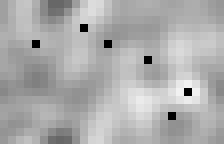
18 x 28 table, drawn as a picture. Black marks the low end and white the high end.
Histogram: skewed, a long tail of low values. Lone odd cells: 6, each lower than its neighbours. Average level on the scale: 70%.
